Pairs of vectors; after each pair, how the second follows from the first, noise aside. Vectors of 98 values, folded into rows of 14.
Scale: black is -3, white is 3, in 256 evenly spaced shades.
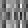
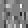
partly zeroed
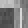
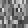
shuffled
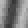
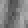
shrunk
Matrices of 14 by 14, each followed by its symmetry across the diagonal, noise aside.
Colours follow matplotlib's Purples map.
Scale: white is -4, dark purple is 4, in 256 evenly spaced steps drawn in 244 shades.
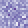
symmetric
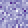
neither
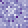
symmetric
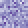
neither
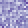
symmetric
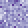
antisymmetric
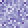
symmetric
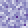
symmetric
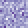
neither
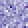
antisymmetric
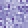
antisymmetric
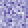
neither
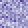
neither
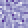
antisymmetric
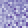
antisymmetric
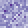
symmetric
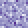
antisymmetric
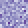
antisymmetric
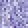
neither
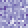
neither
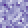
symmetric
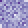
symmetric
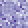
antisymmetric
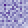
symmetric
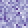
neither
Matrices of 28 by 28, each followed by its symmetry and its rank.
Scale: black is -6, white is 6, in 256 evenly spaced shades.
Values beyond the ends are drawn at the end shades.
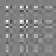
symmetric, rank two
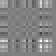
symmetric, rank one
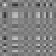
symmetric, rank one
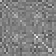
symmetric, rank five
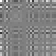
symmetric, rank two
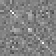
symmetric, rank five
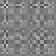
symmetric, rank two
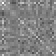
symmetric, rank five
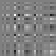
symmetric, rank one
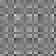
symmetric, rank two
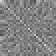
symmetric, rank five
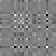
symmetric, rank two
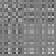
symmetric, rank two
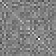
symmetric, rank five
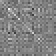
symmetric, rank five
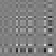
symmetric, rank one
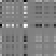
symmetric, rank one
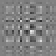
symmetric, rank two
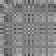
symmetric, rank two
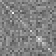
symmetric, rank five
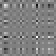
symmetric, rank one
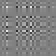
symmetric, rank one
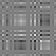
symmetric, rank one
